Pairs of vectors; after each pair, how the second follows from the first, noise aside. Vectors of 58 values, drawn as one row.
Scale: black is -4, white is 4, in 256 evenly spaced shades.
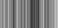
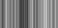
wrapped around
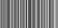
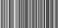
wrapped around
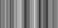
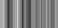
wrapped around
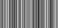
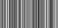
copied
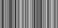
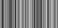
copied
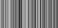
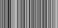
wrapped around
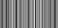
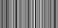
copied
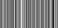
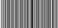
wrapped around
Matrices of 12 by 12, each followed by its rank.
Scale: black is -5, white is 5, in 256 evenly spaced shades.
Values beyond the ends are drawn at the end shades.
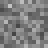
full rank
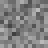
full rank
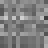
two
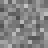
full rank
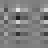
one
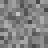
full rank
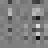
two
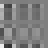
one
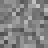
full rank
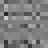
two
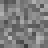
full rank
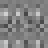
two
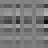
one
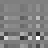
one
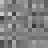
two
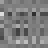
two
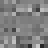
two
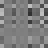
one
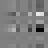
one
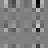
one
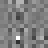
two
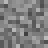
full rank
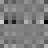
one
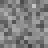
full rank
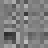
two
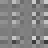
one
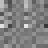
two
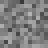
full rank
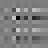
one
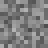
full rank
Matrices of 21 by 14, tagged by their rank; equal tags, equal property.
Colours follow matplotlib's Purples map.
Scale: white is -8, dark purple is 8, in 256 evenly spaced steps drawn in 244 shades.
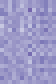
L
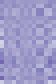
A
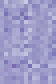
L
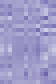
A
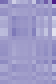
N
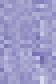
L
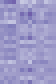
A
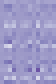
A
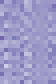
L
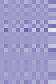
N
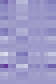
N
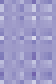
N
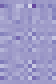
A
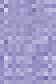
L
